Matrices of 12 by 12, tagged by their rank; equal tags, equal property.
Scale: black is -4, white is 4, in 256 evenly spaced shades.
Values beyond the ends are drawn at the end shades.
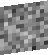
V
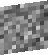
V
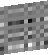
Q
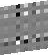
Q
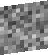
V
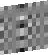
Q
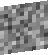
V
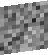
V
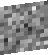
V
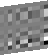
Q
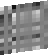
Q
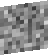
V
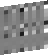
Q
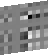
Q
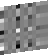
Q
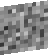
V
